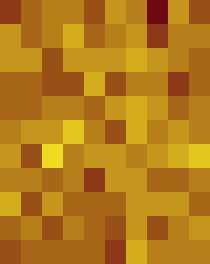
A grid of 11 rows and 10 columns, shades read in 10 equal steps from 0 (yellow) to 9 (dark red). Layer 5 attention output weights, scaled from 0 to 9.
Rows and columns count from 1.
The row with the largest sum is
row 1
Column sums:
47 51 46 42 50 49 32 51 44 45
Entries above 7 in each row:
1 0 0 0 0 0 0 0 0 0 0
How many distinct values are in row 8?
4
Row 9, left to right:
2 6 3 5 5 5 3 3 3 5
